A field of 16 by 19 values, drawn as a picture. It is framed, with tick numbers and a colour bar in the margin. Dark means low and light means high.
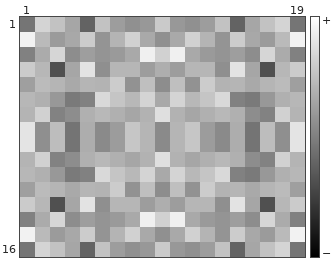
Mirror symmetry: left to right and top to bottom. Odd rows or columns: none. Calmest part: centre. Seam: none. Average level on the scale: 70%.
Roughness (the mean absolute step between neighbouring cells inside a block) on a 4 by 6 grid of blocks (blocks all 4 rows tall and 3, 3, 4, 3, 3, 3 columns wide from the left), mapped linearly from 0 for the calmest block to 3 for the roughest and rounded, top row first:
321123 | 111011 | 111011 | 321123
